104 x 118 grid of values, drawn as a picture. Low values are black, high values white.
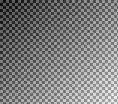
The bottom right is the ninth with the highest average. A checkerboard runs through the table. There is an overall slope up to the bottom right. Neither half mirrors the other.
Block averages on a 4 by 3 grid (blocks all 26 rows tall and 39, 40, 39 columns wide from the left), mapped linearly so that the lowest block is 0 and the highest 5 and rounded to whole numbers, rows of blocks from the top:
0 1 2 | 1 2 3 | 2 3 4 | 3 4 5
